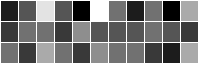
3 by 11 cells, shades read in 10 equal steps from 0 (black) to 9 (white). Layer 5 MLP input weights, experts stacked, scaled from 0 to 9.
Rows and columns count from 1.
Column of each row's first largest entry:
6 5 3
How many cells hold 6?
3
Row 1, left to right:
1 3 8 3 0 9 4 1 4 0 6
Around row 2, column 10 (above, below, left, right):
0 1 4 2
